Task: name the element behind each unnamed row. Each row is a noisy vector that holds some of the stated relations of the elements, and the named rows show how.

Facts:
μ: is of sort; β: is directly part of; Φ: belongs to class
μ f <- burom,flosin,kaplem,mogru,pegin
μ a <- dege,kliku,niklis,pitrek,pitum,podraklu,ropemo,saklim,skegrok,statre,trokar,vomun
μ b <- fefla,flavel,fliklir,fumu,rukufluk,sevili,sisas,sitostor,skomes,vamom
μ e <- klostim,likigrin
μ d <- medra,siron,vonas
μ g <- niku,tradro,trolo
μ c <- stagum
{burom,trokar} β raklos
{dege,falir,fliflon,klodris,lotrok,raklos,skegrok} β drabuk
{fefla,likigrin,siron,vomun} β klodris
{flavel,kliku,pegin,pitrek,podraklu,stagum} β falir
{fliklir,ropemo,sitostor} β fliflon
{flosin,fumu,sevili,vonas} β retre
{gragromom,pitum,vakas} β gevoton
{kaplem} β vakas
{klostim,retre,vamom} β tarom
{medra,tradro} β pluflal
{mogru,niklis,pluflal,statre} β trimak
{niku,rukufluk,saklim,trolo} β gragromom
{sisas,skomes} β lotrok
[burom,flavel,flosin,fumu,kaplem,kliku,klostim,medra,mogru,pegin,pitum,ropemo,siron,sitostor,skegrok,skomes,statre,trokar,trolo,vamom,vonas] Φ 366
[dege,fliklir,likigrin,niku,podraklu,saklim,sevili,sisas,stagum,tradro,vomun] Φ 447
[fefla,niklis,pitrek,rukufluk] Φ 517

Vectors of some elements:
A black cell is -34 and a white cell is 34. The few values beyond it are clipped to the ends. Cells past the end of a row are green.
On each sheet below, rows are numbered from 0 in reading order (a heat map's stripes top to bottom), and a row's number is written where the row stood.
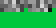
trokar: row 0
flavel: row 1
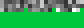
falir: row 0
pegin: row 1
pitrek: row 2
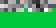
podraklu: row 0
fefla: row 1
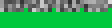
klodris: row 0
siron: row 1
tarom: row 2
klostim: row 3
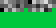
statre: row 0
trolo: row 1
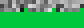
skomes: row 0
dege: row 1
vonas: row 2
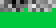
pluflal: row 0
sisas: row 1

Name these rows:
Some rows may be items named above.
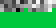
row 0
gragromom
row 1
sevili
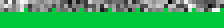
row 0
sevili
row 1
vamom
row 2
trimak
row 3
kaplem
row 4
gevoton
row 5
vonas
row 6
niku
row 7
niklis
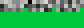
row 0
flosin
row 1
trolo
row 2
retre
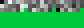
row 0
saklim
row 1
siron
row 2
statre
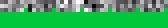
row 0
dege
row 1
mogru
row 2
sevili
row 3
rukufluk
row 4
drabuk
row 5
retre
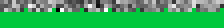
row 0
siron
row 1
stagum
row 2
medra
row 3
tradro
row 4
pitum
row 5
skegrok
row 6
likigrin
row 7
fumu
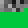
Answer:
trimak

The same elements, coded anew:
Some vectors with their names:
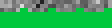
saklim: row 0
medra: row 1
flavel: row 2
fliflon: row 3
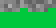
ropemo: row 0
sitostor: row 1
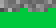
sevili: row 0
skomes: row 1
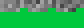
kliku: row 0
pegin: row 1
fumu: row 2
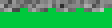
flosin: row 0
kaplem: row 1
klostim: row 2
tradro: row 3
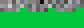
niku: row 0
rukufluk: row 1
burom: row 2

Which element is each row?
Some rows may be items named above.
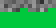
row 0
fumu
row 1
fefla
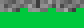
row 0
vamom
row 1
mogru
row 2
fumu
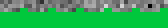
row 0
kaplem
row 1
fefla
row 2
vamom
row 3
saklim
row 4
trolo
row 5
pluflal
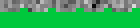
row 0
pitum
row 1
stagum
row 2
statre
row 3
niklis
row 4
saklim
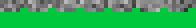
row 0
siron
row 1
pitrek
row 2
gragromom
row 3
tarom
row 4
retre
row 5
likigrin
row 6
vonas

